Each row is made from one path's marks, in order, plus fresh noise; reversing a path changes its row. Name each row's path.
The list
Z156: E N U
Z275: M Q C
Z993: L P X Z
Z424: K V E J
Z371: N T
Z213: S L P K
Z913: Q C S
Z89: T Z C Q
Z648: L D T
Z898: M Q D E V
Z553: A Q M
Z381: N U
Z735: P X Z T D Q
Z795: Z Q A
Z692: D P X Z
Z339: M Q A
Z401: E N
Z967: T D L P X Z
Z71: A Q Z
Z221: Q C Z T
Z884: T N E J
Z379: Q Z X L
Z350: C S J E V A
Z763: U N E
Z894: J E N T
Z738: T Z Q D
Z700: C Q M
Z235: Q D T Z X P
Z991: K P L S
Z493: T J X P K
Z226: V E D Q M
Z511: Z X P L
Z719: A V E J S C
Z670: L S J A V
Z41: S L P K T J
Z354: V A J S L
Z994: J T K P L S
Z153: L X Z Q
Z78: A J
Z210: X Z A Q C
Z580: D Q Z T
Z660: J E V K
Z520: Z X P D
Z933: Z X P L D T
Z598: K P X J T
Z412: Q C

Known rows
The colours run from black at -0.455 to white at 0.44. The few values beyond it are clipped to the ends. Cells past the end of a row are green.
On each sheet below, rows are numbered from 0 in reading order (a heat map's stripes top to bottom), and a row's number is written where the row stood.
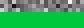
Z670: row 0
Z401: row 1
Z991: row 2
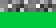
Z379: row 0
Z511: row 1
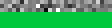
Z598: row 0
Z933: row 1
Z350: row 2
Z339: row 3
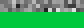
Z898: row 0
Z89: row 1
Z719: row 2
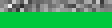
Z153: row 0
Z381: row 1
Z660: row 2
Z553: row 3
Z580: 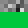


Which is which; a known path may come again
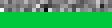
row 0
Z913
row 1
Z967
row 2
Z648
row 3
Z898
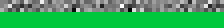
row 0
Z153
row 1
Z991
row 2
Z738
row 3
Z226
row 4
Z735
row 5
Z700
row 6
Z598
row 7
Z993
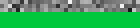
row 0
Z493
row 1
Z381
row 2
Z213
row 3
Z78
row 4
Z520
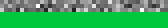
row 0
Z221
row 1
Z511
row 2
Z692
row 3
Z210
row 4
Z894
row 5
Z350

